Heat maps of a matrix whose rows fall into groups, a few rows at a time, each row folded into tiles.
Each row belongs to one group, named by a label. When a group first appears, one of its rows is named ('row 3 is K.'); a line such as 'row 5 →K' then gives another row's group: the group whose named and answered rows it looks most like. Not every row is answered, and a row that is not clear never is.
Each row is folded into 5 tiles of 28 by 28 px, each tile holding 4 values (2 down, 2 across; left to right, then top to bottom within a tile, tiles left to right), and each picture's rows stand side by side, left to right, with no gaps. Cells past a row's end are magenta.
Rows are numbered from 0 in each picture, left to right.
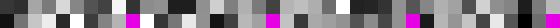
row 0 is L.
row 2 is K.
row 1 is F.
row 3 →L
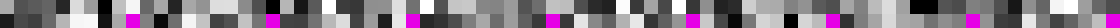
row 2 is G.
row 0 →G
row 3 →G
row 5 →F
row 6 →K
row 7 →F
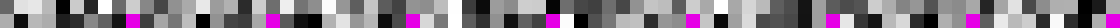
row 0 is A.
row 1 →L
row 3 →A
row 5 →K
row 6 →F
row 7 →L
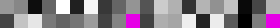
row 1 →L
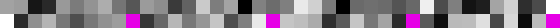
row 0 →F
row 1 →L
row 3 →G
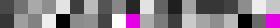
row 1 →G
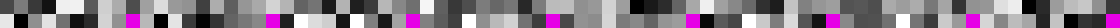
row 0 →F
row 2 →L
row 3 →G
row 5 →G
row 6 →F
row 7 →A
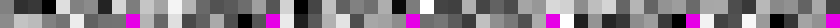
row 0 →L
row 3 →G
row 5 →F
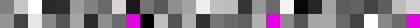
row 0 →A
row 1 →L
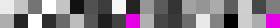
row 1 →F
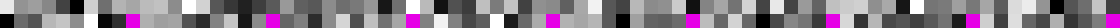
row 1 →K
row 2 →G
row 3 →L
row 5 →A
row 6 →A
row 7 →K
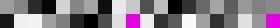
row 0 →L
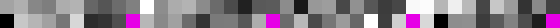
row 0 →L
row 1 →K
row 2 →G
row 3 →A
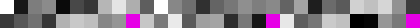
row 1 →A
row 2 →F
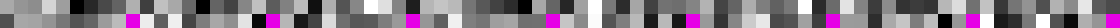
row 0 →K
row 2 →F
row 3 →K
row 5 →F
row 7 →F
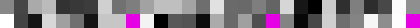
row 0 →F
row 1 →A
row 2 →G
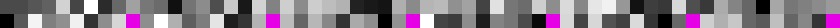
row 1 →L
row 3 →A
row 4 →K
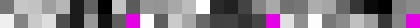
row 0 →K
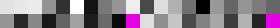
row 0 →A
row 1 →A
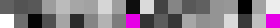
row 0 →F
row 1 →G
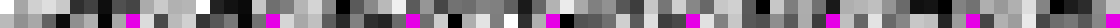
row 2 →A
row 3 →G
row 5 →A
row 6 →K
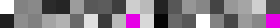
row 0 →G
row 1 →F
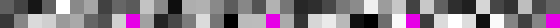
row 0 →L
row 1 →F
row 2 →F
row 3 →L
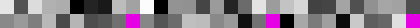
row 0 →K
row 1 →G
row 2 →L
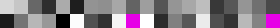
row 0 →L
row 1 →F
